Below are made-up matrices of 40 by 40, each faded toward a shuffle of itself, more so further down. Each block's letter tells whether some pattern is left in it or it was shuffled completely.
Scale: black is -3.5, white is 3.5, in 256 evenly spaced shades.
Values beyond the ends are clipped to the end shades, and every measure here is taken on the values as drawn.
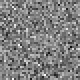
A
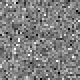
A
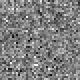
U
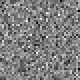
U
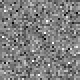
A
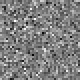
A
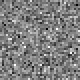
U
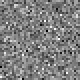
A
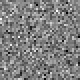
A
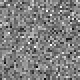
A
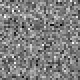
U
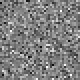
A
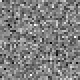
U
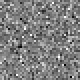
A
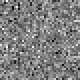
A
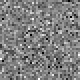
A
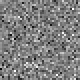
U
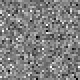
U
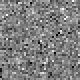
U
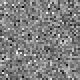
A
